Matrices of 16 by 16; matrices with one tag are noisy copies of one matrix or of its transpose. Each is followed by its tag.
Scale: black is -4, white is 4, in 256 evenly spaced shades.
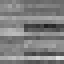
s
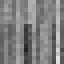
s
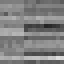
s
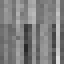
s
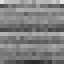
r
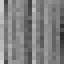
r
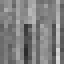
s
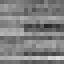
s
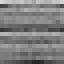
r
